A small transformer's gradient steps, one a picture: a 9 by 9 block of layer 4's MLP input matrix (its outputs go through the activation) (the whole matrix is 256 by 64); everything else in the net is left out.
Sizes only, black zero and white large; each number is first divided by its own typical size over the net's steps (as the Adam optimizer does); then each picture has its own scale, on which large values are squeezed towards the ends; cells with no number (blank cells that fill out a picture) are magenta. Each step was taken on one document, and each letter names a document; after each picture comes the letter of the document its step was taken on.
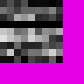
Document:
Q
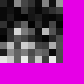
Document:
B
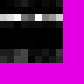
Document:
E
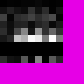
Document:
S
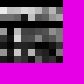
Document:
Q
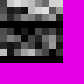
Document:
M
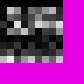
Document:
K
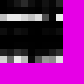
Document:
E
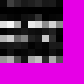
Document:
M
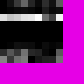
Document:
E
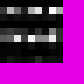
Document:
S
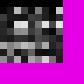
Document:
K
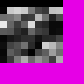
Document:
K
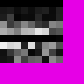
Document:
B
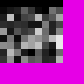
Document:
B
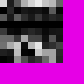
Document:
M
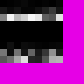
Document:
E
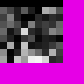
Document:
B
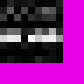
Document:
S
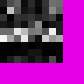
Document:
S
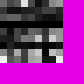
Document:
Q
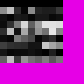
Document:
K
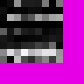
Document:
Q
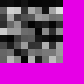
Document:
K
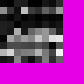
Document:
B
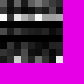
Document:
E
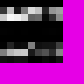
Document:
E
